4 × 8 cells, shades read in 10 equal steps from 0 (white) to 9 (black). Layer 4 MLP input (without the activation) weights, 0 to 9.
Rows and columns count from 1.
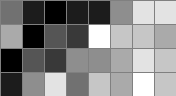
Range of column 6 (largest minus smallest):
2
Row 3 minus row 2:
6 -3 1 -3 4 1 -1 -1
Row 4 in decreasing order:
8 5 4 3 2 2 1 0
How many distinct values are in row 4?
7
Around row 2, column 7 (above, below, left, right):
1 1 2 3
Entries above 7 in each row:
4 1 1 1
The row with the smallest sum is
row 4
